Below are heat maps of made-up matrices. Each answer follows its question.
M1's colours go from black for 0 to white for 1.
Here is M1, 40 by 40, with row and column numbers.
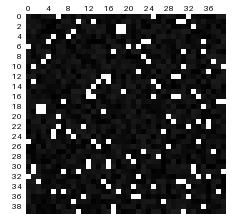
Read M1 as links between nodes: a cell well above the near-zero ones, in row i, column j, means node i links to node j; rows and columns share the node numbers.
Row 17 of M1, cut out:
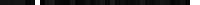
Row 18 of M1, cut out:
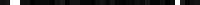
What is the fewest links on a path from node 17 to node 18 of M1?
3
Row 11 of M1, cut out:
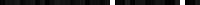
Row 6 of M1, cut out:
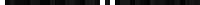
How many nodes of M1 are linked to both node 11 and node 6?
1
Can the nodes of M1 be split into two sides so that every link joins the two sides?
no
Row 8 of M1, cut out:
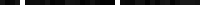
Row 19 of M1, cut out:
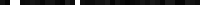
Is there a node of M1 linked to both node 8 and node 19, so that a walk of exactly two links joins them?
no
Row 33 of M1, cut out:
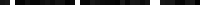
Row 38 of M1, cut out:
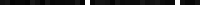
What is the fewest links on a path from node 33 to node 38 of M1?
4
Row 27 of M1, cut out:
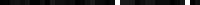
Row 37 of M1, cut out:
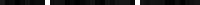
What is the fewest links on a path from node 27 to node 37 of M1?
1
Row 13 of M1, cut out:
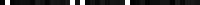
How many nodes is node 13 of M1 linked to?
4
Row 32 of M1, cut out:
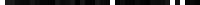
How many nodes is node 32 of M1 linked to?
4
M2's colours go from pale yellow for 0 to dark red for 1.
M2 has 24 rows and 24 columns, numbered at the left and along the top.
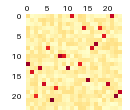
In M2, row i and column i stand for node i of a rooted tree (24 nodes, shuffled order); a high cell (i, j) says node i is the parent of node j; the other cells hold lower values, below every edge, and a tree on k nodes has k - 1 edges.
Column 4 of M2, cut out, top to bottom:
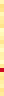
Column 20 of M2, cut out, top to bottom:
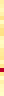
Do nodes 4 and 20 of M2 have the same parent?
yes
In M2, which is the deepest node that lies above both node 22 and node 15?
13
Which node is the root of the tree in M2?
12
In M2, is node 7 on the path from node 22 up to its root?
yes
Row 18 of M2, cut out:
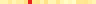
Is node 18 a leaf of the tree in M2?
no
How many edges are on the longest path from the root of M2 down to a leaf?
7
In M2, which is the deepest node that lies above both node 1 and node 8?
13
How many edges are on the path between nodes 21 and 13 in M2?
3
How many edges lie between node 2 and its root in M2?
7
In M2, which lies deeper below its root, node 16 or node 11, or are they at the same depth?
node 16
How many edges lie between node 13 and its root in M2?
1
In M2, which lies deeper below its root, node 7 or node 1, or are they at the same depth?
the same depth
